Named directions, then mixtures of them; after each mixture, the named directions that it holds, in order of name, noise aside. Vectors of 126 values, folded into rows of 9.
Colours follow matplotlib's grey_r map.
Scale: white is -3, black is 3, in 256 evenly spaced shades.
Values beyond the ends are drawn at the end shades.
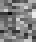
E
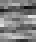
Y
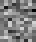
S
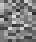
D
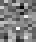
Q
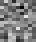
Q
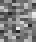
E, Q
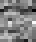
S, Y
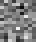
Q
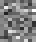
S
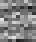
D, Y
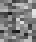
E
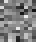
Q, S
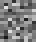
Q, S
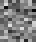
S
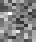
D, E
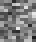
E, Q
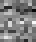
S, Y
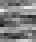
Y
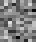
S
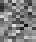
D, E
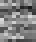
D, Y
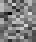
D, E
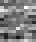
Q, Y
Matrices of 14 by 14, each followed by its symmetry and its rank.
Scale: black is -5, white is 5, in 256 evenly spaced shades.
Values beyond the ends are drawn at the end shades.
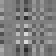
neither, rank one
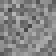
symmetric, full rank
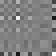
symmetric, rank two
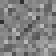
symmetric, full rank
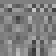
neither, rank two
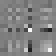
symmetric, rank two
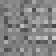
neither, rank three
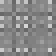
symmetric, rank two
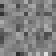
neither, rank three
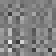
neither, rank two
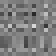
neither, rank two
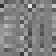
neither, rank three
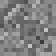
symmetric, full rank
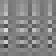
neither, rank one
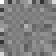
symmetric, rank two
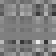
neither, rank one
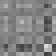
symmetric, rank two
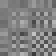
symmetric, rank two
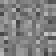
neither, rank three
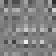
neither, rank two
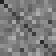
symmetric, full rank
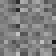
neither, rank two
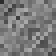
symmetric, full rank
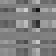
neither, rank one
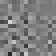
neither, rank three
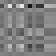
neither, rank one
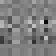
neither, rank two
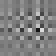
neither, rank one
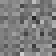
neither, rank three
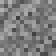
symmetric, full rank
